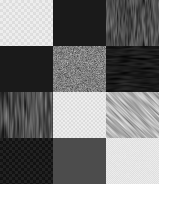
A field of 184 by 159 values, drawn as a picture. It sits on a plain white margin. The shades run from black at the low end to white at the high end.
The table splits into 4 rows of 3 panels. Panel 1,1: very high, checkered, faint in contrast. Panel 1,2: very low, flat. Panel 1,3: low, streaked downward. Panel 2,1: very low, flat. Panel 2,2: middling, fine-grained. Panel 2,3: very low, streaked across, faint in contrast. Panel 3,1: low, streaked downward. Panel 3,2: very high, checkered, faint in contrast. Panel 3,3: high, slanting down to the right. Panel 4,1: very low, checkered, faint in contrast. Panel 4,2: low, flat. Panel 4,3: very high, checkered, faint in contrast.
